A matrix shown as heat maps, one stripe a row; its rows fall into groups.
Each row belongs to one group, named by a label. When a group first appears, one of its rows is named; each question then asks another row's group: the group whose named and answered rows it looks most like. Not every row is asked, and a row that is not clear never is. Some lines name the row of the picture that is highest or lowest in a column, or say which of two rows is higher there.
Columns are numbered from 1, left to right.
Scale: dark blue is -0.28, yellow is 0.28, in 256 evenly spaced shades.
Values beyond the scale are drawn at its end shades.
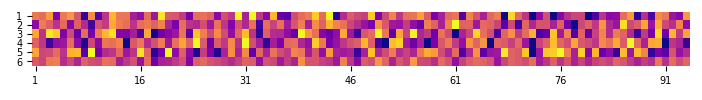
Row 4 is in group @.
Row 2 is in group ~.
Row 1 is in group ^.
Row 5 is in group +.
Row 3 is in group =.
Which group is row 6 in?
=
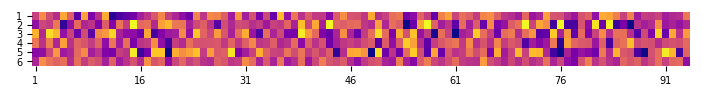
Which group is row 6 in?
~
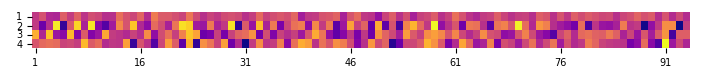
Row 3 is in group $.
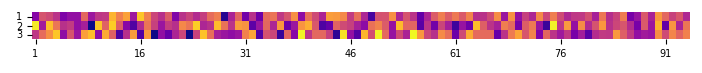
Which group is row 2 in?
=
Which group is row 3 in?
=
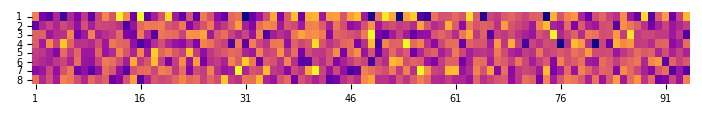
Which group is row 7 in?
$
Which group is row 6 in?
@
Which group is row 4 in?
^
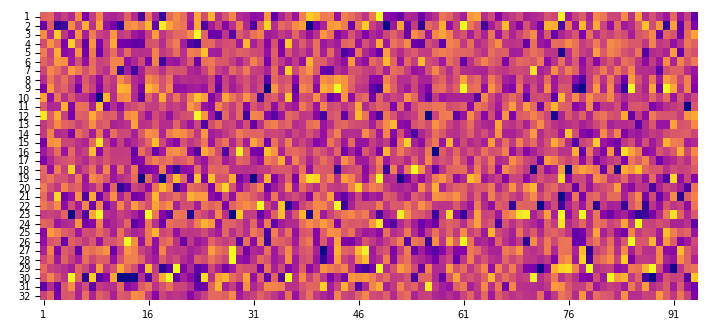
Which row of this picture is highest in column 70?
23
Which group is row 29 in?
+
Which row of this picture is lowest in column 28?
23
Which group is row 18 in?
^
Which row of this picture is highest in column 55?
6
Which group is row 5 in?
$
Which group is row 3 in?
$
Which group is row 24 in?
@
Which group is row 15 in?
~
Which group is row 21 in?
$
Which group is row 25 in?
~
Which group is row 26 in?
~
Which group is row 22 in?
^
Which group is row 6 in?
=
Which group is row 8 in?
~
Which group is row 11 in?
+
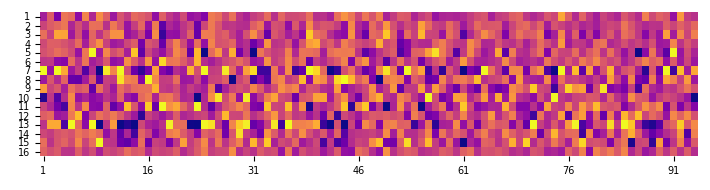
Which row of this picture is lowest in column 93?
14
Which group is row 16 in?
$
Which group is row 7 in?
=
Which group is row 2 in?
=
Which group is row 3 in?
=
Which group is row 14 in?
+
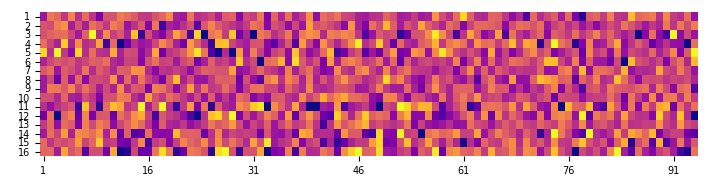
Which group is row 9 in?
~
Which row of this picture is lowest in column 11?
12
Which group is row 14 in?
+
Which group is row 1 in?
~
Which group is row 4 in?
+
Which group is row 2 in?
=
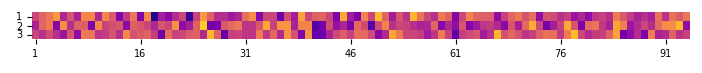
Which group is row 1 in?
=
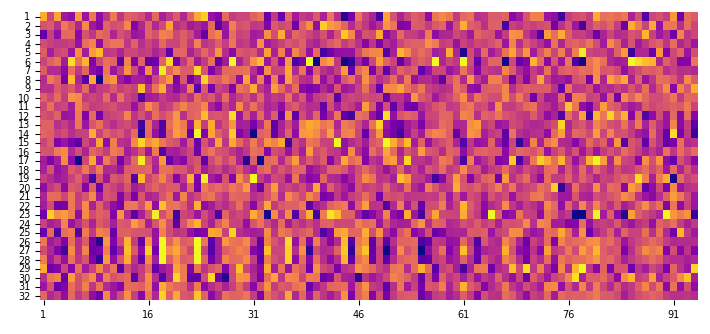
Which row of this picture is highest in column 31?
19
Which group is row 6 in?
~
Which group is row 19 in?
@
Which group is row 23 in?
~
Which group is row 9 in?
@
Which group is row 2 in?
~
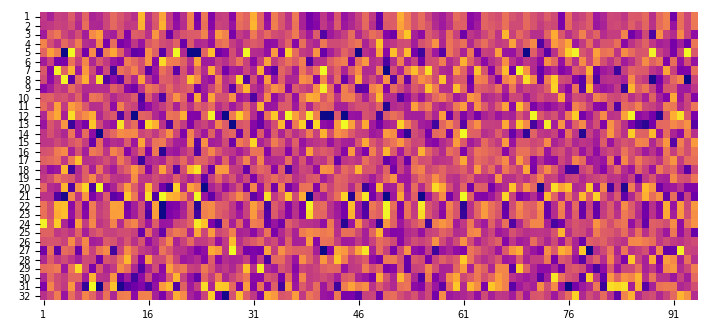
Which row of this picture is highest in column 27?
31
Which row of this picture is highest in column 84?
31
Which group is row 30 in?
+
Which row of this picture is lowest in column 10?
8
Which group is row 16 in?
=
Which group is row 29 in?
^
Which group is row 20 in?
+
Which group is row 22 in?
=
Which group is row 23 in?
=
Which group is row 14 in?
~
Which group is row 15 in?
@
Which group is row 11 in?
^
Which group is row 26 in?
~
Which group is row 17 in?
^
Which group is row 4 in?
+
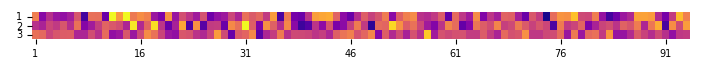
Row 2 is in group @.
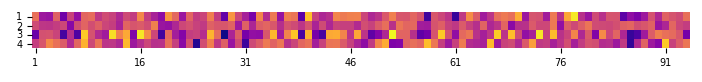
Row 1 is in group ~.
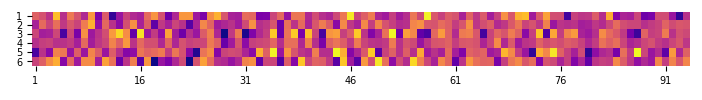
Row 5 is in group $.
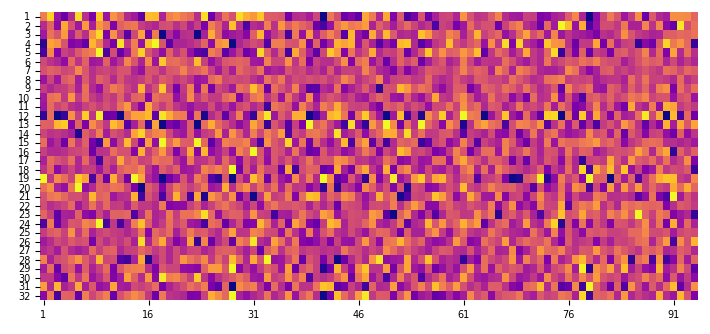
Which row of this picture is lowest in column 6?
14
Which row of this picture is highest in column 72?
19
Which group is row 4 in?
~
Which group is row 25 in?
~
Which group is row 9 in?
@
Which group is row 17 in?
~
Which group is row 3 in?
=
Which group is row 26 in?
@
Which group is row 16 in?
@
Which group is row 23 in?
@
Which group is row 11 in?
~
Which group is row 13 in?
=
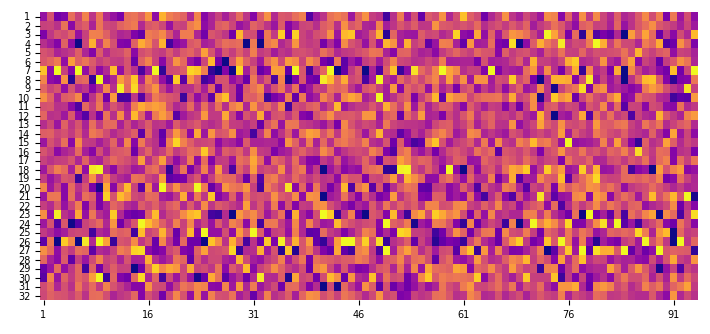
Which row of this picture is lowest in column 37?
27
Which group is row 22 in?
$
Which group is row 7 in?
$
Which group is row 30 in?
=
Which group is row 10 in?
+
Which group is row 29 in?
$
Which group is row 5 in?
@
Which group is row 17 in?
@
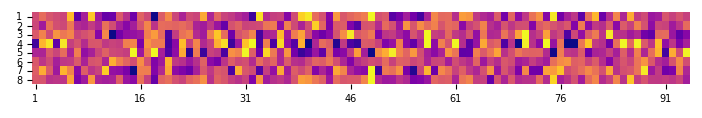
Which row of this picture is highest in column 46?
3
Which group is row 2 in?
$
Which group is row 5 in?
@
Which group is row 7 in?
+
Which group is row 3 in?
+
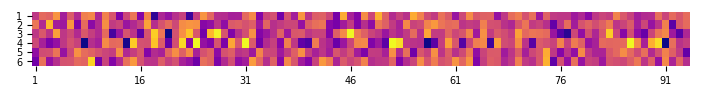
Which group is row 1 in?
=
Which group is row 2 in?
$
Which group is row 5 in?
+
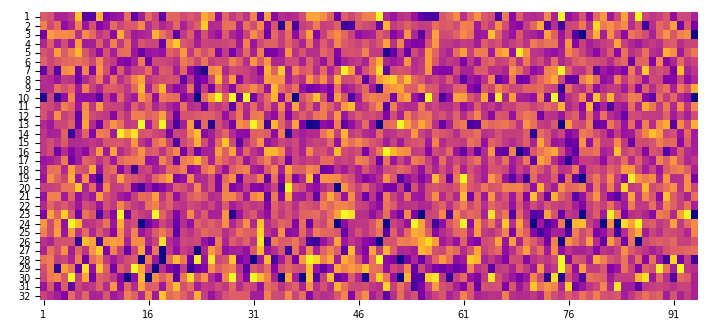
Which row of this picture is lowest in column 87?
2
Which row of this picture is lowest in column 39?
13
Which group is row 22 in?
~
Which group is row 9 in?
@
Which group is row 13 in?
@
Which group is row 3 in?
~
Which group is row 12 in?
^
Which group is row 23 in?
~
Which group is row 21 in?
~
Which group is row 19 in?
~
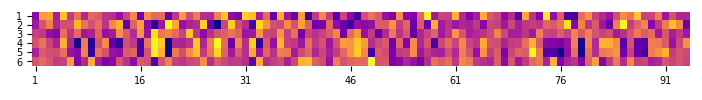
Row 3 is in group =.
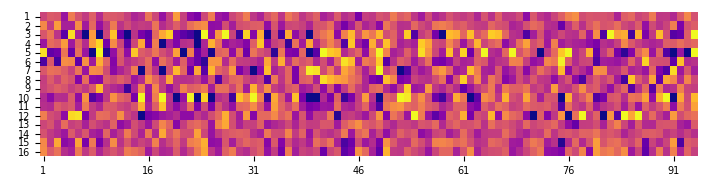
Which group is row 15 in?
$
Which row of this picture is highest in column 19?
3
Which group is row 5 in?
+
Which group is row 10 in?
@
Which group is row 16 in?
$
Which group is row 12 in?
^
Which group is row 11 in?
@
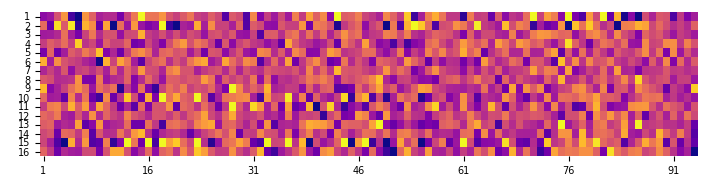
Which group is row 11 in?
~
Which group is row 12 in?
$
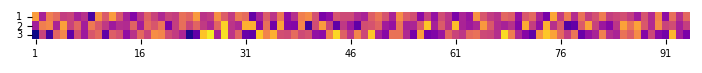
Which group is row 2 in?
~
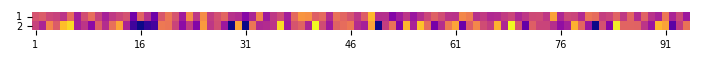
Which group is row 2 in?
^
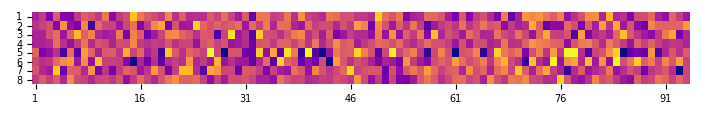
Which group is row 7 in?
+
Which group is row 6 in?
^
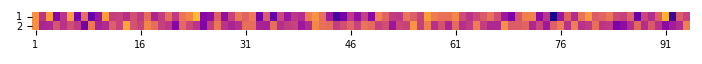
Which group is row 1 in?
$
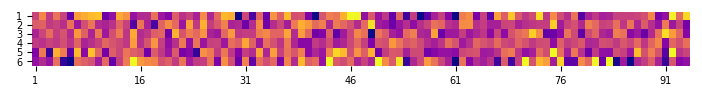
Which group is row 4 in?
@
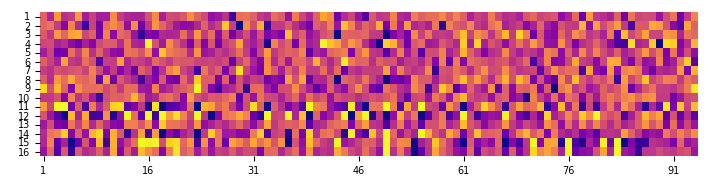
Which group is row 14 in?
=
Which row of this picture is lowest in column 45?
12
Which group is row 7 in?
+
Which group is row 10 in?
~
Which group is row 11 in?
=
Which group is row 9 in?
$
